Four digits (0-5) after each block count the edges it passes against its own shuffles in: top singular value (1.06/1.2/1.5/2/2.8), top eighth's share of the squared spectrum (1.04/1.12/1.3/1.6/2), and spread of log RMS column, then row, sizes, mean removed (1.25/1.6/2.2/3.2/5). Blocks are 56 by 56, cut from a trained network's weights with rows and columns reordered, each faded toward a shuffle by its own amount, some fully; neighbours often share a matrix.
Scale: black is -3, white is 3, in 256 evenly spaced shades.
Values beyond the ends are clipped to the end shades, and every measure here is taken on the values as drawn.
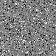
0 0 0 0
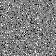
0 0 0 0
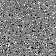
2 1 0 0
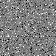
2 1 0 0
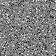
0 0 0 0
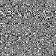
3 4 1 3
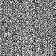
3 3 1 1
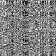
4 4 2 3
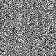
3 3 1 1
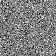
0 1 0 0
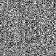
3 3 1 2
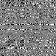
4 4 1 3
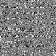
3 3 0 3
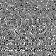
3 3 0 3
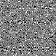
3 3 0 2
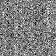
2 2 0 0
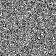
0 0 0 0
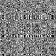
4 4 1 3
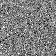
0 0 0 0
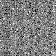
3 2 0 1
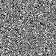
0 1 0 0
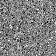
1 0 0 0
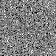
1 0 0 0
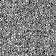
0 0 0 0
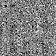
3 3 0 1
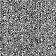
2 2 0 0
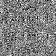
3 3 0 1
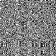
3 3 1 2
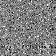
2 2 0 1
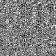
3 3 0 2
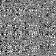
3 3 1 2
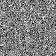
2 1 0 0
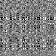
4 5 2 3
